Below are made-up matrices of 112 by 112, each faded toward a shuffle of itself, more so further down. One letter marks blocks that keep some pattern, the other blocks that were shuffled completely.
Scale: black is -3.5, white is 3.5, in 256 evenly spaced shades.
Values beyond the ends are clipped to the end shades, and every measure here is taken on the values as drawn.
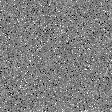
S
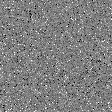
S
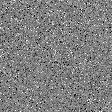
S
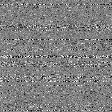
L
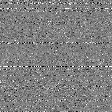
L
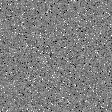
S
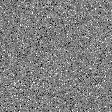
S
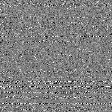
L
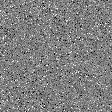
S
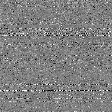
L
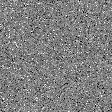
S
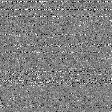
L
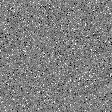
S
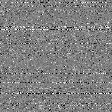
L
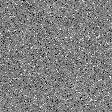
S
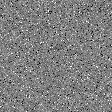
S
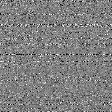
L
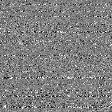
L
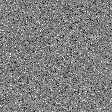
S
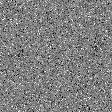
S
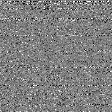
L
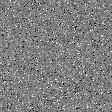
S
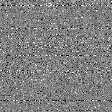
L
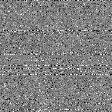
L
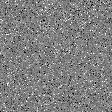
S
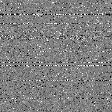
L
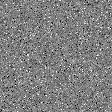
S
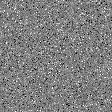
S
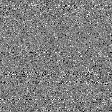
L
